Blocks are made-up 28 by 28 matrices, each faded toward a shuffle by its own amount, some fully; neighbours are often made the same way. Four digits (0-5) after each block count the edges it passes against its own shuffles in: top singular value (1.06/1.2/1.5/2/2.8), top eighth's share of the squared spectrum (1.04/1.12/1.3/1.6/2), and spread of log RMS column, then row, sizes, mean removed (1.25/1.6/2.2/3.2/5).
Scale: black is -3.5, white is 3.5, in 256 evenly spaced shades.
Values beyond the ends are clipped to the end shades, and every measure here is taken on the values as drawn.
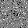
1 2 0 2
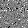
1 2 0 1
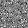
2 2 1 0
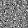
2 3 1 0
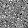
0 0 0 0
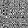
3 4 2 2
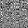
3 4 2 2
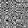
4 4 2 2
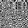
3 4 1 2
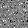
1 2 0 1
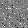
1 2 0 0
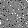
0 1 0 0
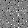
2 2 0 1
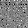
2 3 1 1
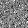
0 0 0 0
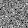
0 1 0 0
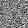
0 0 0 0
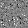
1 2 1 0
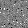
1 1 0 0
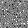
0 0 0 0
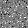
0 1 0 0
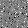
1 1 0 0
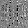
3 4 2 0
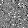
0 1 0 0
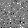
1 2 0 0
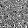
0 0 0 1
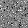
1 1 0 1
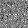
2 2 0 1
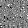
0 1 1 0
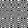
4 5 2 3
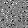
3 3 0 1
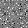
2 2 0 1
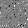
1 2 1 0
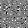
3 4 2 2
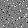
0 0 0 0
